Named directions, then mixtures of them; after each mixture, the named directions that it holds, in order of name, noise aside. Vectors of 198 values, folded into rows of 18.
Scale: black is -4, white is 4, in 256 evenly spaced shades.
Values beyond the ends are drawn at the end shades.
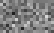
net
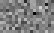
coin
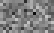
coin, net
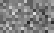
coin, net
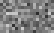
coin, net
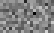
coin, net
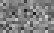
coin, net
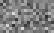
net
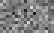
coin, net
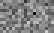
coin, net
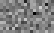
coin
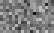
coin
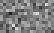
coin, net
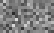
net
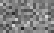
net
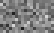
net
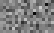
coin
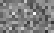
coin, net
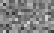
net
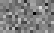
coin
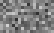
coin, net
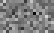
coin, net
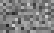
coin, net
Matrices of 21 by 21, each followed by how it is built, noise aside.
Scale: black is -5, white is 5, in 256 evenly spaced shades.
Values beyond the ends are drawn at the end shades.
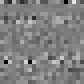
uneven rows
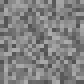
noise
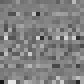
uneven rows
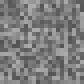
noise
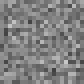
noise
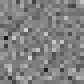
noise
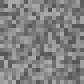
noise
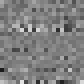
uneven rows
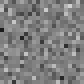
noise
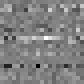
uneven rows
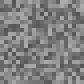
noise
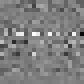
uneven rows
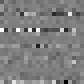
uneven rows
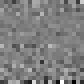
uneven rows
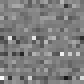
uneven rows
